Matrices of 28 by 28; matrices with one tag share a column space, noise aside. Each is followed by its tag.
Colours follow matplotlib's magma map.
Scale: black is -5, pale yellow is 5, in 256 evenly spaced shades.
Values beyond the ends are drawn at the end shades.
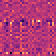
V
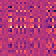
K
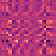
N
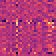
V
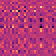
K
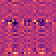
V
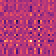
N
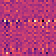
V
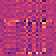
V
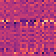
V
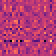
N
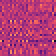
N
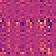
V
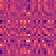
N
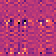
V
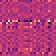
V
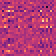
K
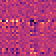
V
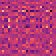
K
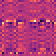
V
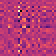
K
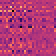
K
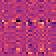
V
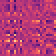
N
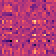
N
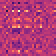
K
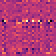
V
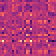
N
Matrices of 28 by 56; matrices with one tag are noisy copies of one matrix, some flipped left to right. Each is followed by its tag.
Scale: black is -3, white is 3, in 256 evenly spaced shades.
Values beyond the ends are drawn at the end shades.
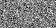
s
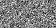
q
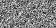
q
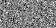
s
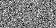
s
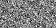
q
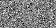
s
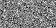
s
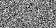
s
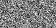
q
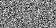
s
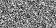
q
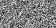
q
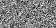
q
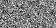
q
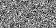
q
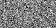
s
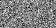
s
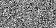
s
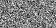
q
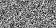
q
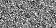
q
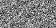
q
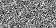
q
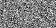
s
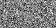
s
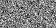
q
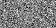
s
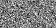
q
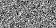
q
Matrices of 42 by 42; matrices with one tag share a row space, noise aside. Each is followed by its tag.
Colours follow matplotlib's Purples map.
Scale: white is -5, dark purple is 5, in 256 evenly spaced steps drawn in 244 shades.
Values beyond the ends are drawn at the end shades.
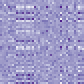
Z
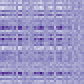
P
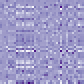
Z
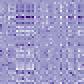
Z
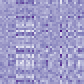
Z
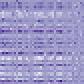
P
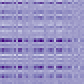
P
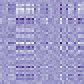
Z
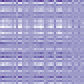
P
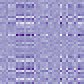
Z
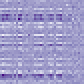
P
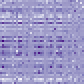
P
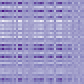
P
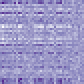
P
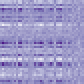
P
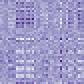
Z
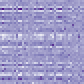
P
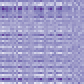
P
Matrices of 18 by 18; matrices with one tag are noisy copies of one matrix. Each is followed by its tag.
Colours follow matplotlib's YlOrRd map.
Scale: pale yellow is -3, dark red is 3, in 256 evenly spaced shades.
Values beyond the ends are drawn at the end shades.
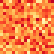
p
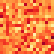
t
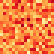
p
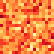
t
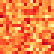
t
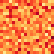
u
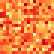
t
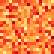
u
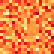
u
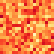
t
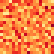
u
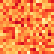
p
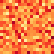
u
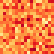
p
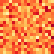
u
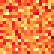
u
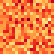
p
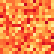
t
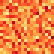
u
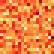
u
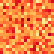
p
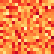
u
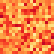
t
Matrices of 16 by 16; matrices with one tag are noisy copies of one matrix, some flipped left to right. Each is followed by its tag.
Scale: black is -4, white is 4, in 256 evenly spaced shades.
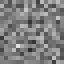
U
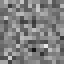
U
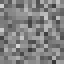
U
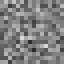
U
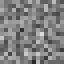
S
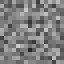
U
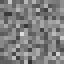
S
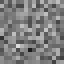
U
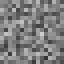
S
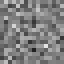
U
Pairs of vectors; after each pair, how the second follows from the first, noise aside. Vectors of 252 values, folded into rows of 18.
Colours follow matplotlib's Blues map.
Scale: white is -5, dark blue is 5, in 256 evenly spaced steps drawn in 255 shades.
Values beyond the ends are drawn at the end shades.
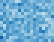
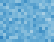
shrunk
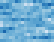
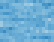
shrunk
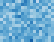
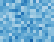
copied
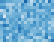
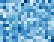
scaled up
